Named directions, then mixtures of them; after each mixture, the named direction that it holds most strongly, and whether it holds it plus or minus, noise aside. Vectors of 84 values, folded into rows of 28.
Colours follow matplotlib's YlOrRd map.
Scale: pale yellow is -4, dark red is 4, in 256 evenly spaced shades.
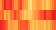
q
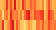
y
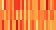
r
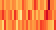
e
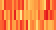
r, plus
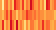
r, plus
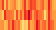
y, plus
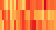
y, minus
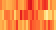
q, minus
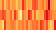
e, plus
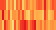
y, minus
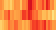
q, minus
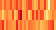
e, minus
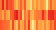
q, plus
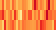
e, plus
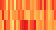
y, minus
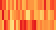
y, minus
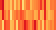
y, minus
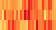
q, minus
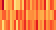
r, minus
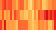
q, plus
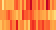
q, minus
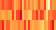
e, minus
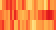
q, plus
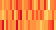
e, minus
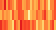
y, minus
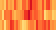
q, minus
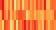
y, minus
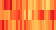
q, plus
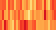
y, minus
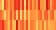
r, plus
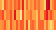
r, plus
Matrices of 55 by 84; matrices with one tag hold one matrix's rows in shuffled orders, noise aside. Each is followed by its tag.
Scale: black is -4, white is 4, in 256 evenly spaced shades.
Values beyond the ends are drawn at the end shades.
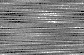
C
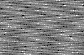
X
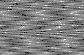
X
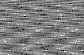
X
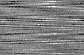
C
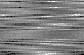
C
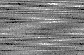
C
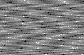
X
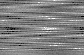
C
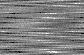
C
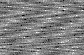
X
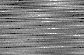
C
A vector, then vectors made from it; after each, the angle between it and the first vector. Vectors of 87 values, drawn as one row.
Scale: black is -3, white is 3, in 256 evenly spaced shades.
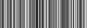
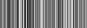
orthogonal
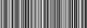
nearly opposite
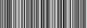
orthogonal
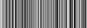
partly opposed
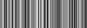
nearly opposite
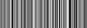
partly opposed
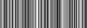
nearly opposite
